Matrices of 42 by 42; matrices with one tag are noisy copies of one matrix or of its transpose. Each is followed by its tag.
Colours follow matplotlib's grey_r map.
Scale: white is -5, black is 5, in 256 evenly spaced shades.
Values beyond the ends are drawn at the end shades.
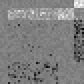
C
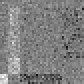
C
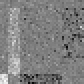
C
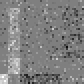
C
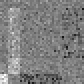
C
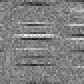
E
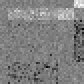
C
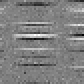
E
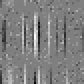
E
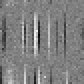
E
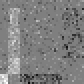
C
